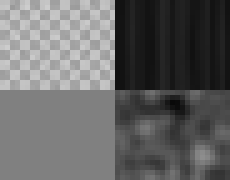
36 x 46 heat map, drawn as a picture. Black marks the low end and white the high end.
The table splits into 2 rows of 2 panels. Panel 1,1: high, checkered. Panel 1,2: very low, streaked downward, faint in contrast. Panel 2,1: middling, flat. Panel 2,2: low, blotchy.
